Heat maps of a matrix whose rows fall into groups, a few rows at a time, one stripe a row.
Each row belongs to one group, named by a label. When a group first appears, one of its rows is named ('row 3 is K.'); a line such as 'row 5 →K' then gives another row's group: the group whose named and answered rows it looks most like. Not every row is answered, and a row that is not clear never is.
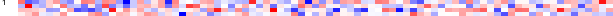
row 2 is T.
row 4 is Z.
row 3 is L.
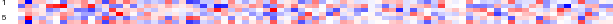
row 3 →L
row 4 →Z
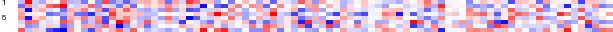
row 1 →T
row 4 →L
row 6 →Z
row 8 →L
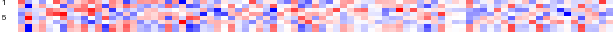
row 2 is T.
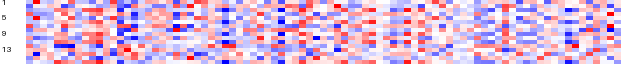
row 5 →T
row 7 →Z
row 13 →Z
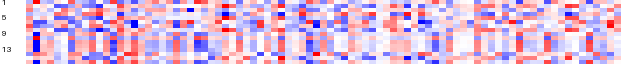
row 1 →T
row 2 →L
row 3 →Z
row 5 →L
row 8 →L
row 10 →T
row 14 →Z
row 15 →L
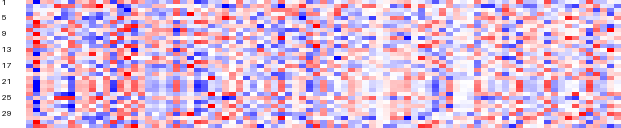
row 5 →L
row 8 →Z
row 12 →Z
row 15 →Z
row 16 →T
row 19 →Z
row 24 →L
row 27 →L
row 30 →L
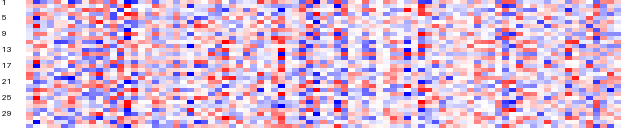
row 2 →Z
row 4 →Z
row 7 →T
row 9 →Z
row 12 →Z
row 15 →L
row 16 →T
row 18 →L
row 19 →Z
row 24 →L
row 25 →T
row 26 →Z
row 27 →Z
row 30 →L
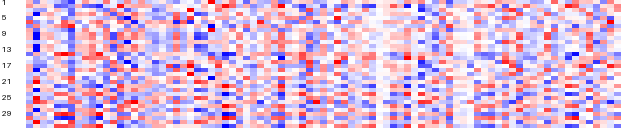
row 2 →L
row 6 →Z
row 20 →L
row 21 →T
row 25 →T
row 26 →Z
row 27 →L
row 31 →T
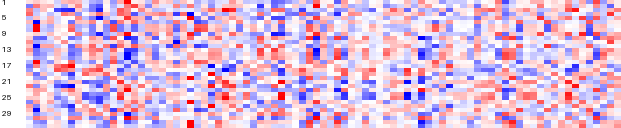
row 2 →Z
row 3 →L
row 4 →Z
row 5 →Z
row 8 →T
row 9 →Z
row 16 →T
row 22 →L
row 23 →Z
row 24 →L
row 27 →L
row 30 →Z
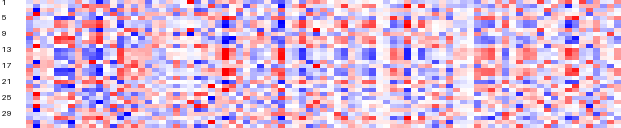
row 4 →T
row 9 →Z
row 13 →L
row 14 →L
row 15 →L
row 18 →L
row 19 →L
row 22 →L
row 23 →L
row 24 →T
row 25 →L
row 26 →Z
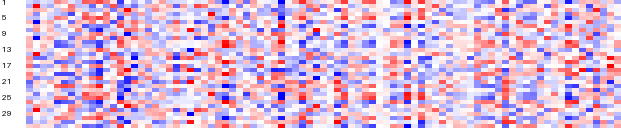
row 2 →T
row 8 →Z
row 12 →L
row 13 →Z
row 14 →T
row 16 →L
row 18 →Z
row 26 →L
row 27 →Z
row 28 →T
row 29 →Z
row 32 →L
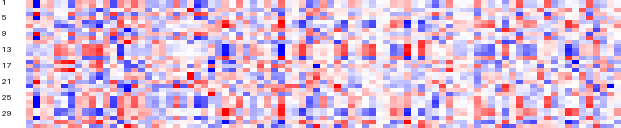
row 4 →T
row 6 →L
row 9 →T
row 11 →Z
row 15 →L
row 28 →L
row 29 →L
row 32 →Z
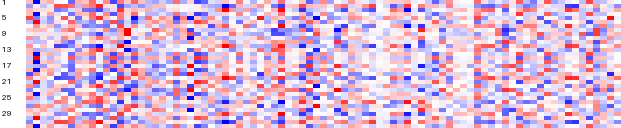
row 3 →L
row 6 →T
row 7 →L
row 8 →Z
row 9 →Z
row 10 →Z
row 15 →T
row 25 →Z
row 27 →Z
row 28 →Z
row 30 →T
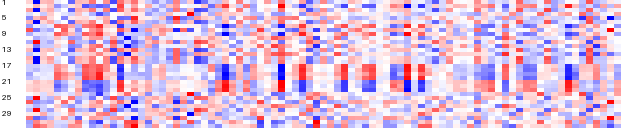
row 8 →Z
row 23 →L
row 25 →T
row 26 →Z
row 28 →T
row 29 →Z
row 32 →Z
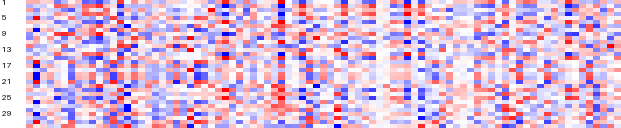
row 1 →L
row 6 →L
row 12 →Z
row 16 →T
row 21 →T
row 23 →L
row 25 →L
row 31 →T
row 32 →Z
